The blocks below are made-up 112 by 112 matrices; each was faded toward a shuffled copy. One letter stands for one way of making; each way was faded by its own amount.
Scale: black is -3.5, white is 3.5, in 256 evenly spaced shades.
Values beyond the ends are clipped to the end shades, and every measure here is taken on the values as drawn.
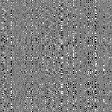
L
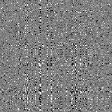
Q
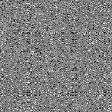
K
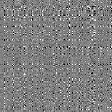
L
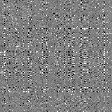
Q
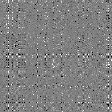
Q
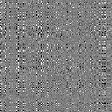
L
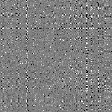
Q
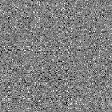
K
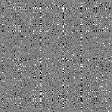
Q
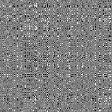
L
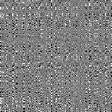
L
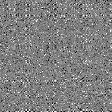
K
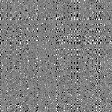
Q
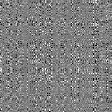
L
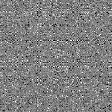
K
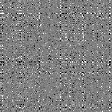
Q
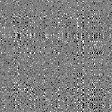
Q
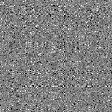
K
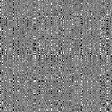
L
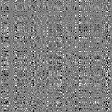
L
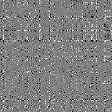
Q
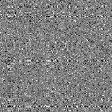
K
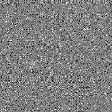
K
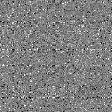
K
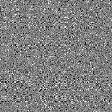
K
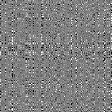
L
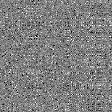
K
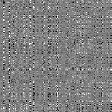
L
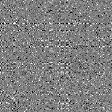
K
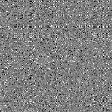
K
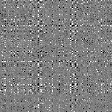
Q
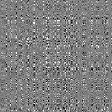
L
